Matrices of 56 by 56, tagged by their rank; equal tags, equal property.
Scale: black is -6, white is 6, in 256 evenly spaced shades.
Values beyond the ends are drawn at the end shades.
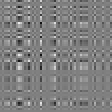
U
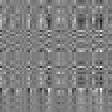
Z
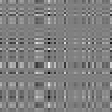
U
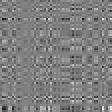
Z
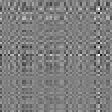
Z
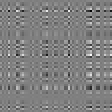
U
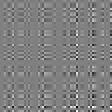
U
